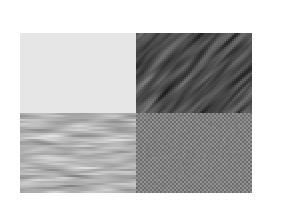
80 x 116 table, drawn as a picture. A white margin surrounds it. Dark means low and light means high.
The table splits into 2 rows of 2 panels. Panel 1,1: very high, flat. Panel 1,2: low, slanting up to the right. Panel 2,1: high, streaked across. Panel 2,2: middling, checkered.
